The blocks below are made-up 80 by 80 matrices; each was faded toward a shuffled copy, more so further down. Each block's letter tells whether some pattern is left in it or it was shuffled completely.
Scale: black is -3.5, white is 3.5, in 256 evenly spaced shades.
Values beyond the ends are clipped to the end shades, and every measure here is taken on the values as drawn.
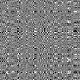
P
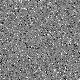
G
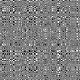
P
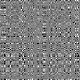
P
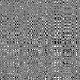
P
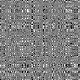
P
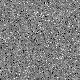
G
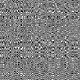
P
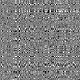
P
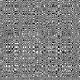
P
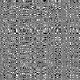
P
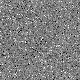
G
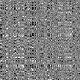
P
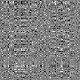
P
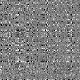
P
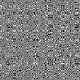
P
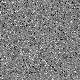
G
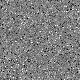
G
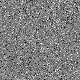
G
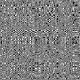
P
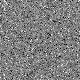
G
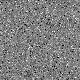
G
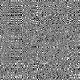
P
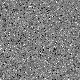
G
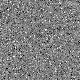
G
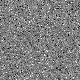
G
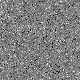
G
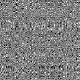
P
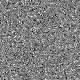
G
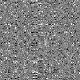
P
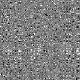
P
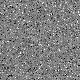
G
